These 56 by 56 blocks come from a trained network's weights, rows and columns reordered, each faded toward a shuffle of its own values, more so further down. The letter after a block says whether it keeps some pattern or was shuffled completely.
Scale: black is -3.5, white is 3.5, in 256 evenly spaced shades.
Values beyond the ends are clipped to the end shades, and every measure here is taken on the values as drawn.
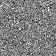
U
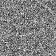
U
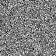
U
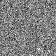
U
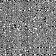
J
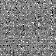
J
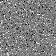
U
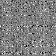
J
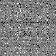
J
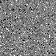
U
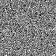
U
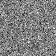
U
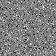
U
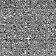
J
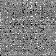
J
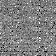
J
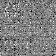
J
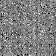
J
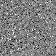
U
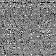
J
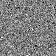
U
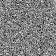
U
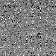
J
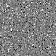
U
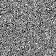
U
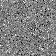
U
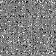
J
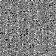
J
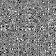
J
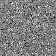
U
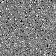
U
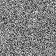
U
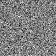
U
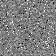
U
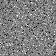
U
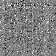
J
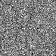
J
